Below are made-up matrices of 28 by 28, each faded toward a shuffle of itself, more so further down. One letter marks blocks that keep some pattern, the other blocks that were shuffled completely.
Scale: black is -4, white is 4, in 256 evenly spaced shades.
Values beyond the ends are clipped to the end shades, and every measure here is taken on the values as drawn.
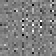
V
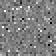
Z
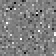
Z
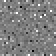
Z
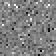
Z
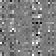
V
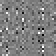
V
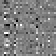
V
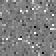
Z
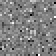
Z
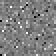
Z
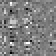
V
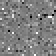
Z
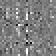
V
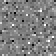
Z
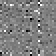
V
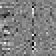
V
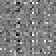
V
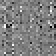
V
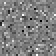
Z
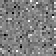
Z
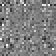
V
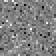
Z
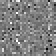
V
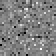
Z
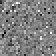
Z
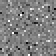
Z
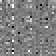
V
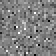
Z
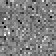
Z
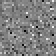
Z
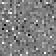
Z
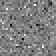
Z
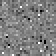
Z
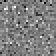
Z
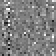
V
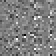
V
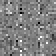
V
